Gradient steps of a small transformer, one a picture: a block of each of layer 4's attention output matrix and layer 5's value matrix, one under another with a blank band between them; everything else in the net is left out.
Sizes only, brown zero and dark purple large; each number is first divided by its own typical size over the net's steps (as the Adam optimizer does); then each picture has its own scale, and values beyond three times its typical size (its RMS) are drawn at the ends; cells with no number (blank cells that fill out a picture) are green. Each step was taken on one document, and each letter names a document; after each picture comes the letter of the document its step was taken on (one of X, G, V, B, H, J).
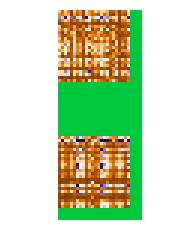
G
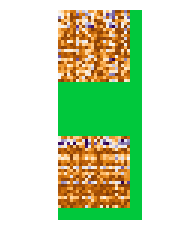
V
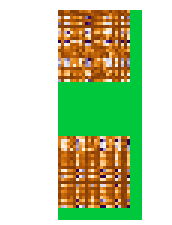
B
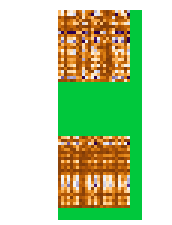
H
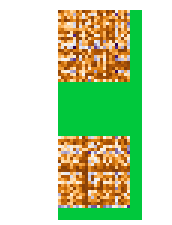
H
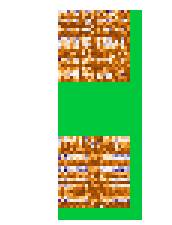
V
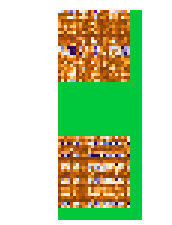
H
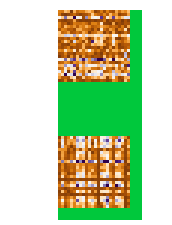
G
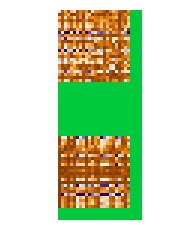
G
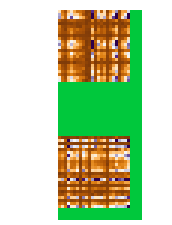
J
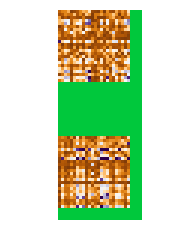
G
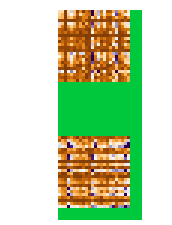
J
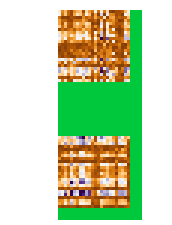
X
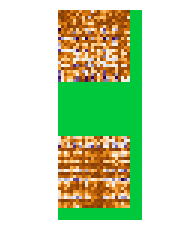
V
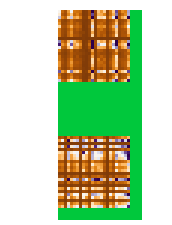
J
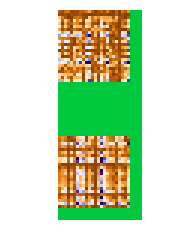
X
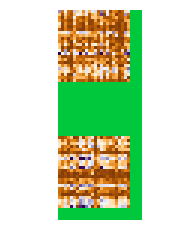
X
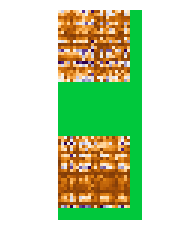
B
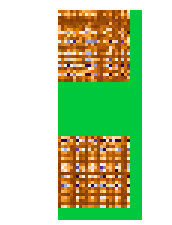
B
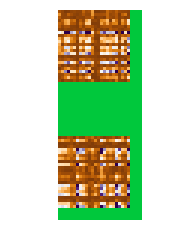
G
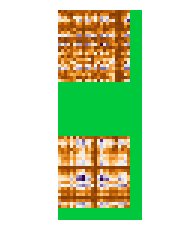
X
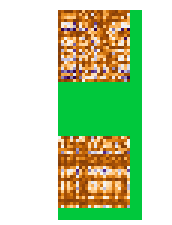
H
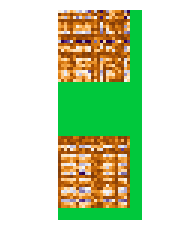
X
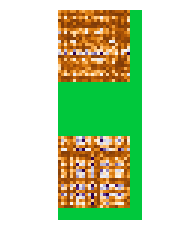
G
